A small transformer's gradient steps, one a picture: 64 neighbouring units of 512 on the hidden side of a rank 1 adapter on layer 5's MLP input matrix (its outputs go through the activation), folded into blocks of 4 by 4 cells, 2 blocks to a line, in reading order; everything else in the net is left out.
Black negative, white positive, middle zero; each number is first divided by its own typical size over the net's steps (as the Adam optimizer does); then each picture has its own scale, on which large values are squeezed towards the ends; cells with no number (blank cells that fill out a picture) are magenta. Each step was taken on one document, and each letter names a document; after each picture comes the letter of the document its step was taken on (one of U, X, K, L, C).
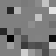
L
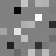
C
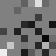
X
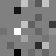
C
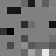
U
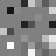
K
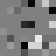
L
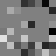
U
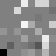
C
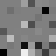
L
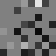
X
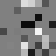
X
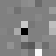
K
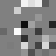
X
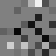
X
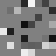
K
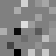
C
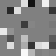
U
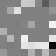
U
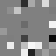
U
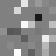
C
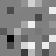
U
